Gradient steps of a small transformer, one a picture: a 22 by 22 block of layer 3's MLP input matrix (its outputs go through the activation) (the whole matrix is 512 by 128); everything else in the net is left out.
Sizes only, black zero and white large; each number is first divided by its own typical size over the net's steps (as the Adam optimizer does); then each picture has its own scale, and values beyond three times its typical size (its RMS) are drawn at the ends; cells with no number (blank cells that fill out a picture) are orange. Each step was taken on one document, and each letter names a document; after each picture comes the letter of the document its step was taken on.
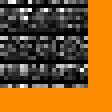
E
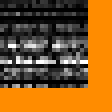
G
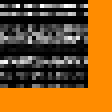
G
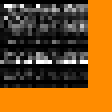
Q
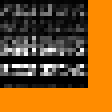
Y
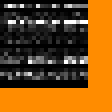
Q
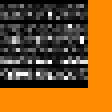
Q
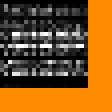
Y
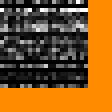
E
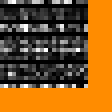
E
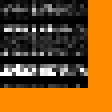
Y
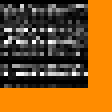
Y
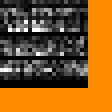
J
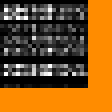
J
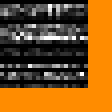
G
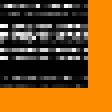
G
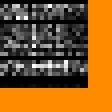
J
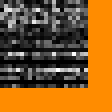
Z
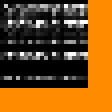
Q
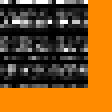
E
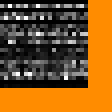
Q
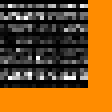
Q
